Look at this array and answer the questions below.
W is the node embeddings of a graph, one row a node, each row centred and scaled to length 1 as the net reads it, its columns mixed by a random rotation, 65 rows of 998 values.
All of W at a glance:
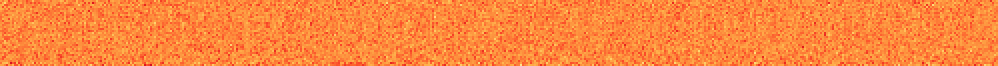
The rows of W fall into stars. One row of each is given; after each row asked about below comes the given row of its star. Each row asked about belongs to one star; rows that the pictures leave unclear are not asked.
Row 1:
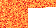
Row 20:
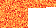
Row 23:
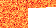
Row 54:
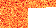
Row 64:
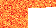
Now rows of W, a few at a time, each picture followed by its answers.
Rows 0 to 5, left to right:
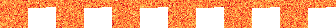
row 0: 23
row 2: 1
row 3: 1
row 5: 64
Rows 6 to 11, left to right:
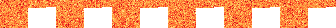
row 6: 54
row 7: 1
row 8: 64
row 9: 20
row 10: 23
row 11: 20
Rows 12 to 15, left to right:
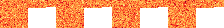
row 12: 54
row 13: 20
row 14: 64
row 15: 54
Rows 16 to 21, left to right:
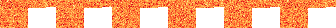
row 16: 54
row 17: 20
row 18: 54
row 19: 1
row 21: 1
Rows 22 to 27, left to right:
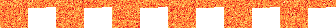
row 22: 23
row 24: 20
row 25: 23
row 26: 54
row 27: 23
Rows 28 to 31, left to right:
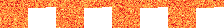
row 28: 64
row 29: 20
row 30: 1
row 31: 54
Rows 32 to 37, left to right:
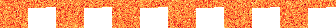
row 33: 23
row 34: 23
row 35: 1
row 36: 20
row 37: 23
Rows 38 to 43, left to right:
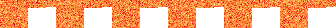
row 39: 64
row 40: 1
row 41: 20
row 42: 1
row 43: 23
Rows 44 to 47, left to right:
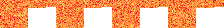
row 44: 54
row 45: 23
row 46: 23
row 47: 54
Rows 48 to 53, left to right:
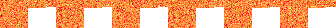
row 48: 54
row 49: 23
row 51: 1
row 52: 64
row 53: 1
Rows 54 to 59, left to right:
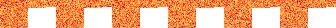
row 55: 64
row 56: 54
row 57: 20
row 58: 20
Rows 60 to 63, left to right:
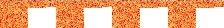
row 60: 1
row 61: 20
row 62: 1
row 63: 1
